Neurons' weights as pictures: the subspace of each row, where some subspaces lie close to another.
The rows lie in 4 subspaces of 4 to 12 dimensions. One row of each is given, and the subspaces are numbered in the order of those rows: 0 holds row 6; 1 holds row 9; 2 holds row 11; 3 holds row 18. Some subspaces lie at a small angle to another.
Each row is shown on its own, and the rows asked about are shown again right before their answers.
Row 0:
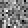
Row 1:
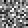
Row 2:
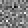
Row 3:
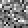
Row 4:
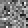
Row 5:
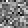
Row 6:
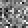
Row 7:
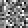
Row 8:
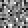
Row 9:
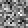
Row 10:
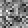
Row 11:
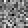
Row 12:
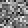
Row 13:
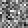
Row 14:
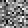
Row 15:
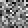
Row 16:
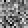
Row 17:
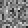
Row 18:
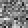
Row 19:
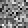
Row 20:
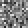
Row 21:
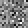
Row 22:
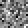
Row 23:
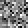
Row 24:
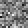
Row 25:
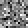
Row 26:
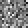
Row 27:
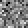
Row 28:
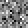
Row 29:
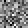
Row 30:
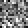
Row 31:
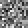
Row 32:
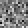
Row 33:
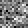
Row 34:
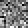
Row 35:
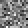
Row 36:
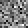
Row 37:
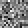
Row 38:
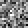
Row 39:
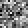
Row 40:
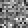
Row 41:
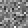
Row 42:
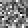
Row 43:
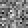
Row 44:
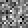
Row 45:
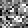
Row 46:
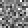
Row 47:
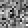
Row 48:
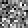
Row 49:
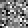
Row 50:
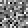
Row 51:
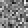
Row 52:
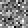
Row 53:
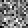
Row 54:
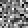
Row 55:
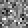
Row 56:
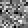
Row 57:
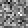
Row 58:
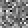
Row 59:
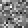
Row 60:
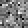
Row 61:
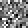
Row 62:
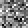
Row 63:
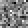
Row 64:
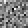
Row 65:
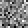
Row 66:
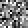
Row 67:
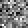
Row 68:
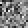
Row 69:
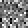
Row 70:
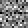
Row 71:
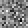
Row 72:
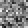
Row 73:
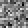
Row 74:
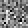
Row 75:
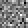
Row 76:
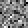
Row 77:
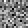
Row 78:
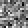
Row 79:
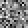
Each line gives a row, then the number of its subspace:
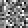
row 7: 3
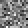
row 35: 1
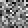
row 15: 3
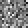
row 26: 0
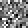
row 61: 0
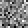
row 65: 0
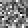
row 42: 0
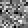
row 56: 0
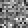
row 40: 3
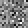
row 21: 1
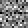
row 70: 0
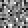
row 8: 3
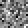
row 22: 0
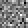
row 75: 3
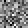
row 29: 2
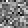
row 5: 3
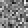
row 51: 3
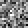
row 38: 2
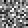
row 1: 2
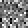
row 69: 0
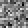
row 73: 1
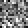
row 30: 2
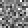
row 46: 0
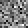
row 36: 0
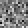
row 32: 0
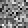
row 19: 1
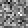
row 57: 1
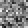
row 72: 2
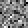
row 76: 0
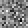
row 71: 1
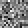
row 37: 0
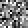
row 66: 3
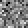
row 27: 0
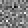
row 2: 0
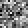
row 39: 1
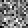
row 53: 3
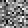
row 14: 3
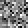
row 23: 1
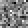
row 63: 0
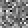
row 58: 3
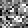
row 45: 2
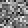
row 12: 3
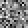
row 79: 0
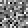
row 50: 0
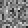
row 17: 0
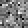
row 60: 0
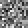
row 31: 0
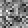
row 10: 2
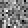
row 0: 0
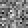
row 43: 2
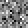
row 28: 1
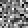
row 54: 0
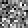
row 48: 0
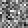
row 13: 0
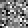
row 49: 3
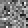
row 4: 3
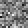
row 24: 2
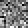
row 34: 0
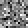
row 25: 1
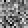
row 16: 2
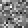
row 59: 0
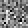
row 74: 3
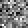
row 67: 1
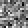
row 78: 1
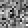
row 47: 2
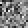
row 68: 0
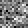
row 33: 2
